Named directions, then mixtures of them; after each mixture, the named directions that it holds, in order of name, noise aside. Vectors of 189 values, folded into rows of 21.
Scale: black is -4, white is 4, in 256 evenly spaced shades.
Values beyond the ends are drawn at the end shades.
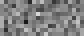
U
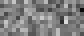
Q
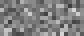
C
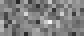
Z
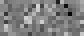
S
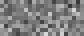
C, U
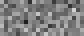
C, U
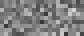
C, S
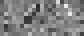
S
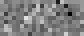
S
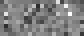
S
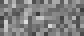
Q, U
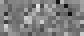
S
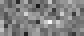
Z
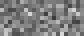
C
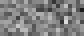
Q, U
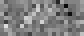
S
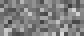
C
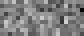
Q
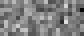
Q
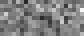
Q, Z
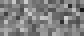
C, Q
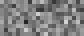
Q, U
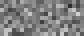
C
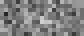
S, Z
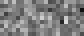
Q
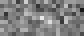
Q, Z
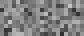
C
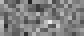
U, Z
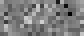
S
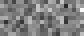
Q, S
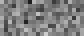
U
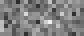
Z
